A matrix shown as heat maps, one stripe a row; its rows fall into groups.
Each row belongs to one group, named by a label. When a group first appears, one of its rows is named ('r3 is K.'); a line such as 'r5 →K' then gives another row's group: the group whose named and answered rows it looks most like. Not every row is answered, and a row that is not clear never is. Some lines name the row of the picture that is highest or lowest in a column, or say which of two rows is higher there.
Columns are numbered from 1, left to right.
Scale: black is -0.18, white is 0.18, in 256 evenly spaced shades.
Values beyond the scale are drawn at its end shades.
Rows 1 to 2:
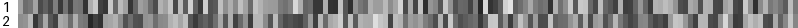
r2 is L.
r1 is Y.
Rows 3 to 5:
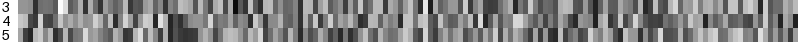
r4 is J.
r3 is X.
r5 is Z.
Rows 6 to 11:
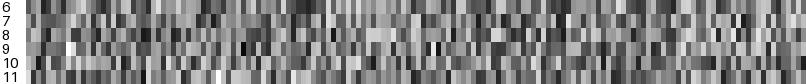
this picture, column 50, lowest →11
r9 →X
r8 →L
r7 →X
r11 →Y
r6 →L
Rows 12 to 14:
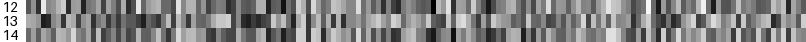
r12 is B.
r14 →B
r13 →L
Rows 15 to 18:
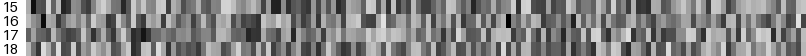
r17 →L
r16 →J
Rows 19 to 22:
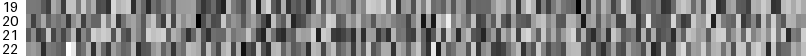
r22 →X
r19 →L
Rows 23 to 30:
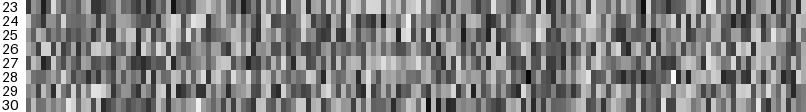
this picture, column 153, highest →24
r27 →L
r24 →Y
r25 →Y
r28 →Y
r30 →B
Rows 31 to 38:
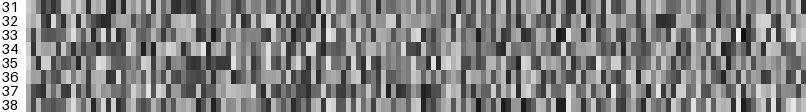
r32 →L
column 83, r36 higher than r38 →Yes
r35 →Z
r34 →Y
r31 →J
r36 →J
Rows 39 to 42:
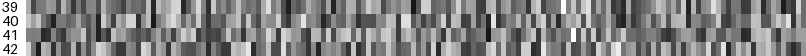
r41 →L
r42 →Z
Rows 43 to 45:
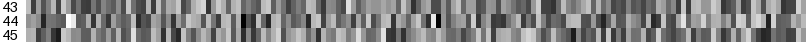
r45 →J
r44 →X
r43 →Y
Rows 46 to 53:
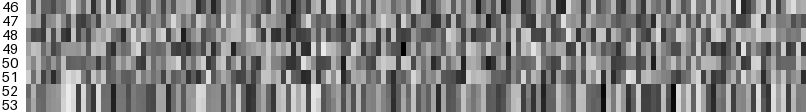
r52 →B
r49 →J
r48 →Z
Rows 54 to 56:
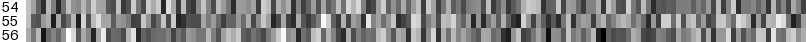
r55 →Z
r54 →J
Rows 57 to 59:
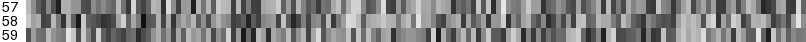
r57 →J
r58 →L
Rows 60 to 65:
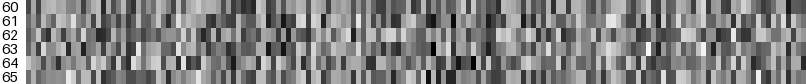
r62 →L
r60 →B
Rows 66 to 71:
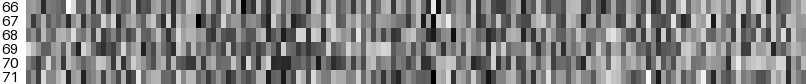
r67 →X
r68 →B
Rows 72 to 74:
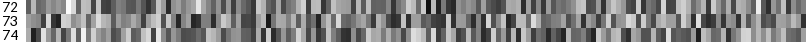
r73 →J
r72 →B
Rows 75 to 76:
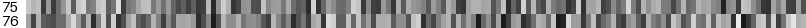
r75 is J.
